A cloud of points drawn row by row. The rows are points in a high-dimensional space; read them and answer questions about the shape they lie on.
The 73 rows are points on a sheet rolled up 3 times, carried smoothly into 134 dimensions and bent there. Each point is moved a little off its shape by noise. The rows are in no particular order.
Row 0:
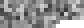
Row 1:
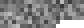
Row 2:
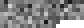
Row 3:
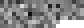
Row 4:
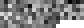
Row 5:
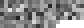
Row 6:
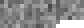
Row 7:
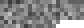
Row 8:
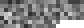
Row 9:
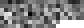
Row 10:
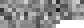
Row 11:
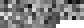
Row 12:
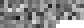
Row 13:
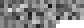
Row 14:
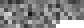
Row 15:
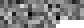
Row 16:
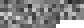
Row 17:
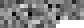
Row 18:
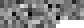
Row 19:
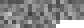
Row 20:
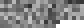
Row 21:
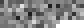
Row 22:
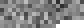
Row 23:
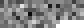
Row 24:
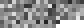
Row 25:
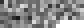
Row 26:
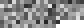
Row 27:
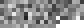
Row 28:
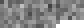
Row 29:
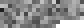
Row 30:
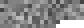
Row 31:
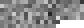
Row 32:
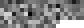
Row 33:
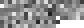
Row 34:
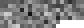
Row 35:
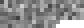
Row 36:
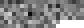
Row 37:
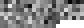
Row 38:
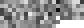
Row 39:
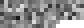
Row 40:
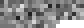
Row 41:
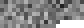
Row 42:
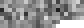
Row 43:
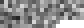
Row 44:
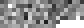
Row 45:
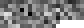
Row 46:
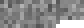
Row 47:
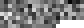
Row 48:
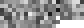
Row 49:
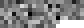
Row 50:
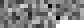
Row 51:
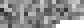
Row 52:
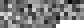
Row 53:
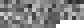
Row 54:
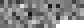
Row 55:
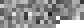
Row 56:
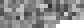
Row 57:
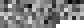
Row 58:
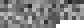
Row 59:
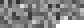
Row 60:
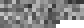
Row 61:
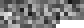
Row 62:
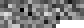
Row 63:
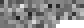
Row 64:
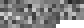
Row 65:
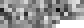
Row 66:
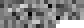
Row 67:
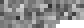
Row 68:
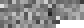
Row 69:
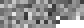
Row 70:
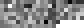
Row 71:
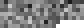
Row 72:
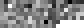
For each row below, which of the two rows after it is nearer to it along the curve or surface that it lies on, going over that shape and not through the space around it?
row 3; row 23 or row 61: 23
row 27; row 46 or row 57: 57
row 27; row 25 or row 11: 11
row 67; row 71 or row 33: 71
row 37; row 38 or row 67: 38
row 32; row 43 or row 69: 43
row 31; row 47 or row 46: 47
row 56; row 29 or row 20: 29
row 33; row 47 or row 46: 47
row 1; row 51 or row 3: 3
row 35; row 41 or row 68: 41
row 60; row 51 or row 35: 51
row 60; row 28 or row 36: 36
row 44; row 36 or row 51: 51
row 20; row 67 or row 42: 42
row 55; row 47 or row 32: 47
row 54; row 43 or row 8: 8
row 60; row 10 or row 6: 10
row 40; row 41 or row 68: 41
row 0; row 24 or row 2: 2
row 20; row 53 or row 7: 53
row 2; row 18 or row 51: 51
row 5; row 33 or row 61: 61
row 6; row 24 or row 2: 2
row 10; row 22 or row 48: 22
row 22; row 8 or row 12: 8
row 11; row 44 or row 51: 44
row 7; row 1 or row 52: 1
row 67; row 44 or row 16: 16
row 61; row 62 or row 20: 62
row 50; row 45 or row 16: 45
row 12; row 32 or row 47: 32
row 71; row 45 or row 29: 29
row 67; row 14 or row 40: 40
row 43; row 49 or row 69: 49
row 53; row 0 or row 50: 0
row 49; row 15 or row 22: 15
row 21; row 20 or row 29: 29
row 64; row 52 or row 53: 53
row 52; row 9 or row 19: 9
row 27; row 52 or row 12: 52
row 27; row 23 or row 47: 47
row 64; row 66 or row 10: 10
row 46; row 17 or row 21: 21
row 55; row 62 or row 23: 62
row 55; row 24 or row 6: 24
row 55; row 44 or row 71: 44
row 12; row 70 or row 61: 61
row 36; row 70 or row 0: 0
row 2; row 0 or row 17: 0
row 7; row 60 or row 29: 29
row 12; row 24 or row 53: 53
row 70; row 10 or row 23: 10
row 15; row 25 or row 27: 25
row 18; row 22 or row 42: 42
